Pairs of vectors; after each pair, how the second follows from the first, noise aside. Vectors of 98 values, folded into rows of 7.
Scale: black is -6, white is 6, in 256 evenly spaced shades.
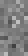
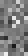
scaled up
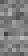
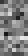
scaled up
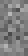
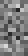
scaled up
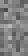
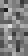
scaled up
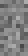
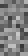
scaled up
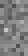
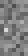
copied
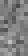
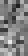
scaled up
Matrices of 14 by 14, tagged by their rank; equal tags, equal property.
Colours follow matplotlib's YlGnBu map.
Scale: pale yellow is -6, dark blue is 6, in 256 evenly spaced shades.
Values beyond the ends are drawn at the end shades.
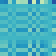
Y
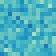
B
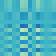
Y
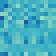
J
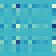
Y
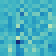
J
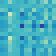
J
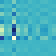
Y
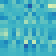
J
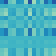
Y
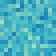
B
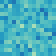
B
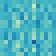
J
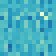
J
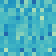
J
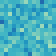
B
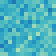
B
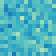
B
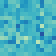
J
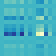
Y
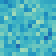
B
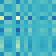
Y
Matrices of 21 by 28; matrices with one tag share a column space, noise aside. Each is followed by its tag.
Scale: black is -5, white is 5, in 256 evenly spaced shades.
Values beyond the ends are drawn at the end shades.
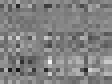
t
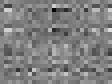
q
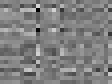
q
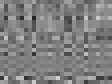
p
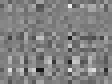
t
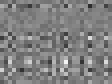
t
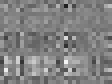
t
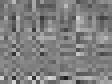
p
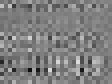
t
